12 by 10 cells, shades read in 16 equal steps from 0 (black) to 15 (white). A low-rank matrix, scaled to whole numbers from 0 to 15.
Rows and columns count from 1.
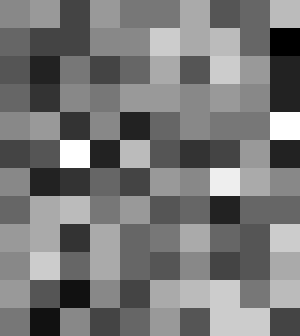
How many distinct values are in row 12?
8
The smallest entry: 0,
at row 2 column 10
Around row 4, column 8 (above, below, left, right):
12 7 8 8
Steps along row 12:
down up down up up down up same down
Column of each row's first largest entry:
10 6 8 5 10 3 8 3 10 2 8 8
